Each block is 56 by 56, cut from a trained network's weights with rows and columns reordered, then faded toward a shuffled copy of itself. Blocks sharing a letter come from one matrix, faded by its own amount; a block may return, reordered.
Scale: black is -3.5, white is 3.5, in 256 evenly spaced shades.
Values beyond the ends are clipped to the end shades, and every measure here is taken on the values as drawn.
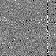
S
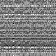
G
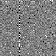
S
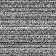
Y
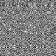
S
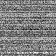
Y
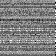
G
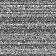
Y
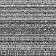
G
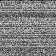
Y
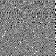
S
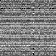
G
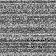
Y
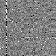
S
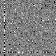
S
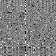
S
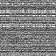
G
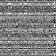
G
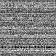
Y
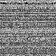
Y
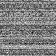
Y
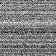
Y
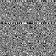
S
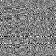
S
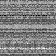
G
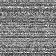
Y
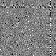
S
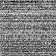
Y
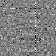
S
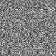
S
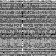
G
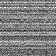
G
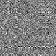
S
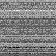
G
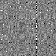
S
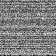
Y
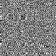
S
